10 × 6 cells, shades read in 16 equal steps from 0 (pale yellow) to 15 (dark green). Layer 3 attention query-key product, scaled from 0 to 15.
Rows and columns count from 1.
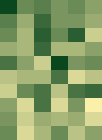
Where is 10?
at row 1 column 3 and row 2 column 1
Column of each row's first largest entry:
1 3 3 3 4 4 6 3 1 1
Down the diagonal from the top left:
15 6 13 5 8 4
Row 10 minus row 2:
-1 -4 -7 1 -4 1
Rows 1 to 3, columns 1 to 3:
15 9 10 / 10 6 12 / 9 5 13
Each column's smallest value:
3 2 3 2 2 0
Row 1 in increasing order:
7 8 9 9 10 15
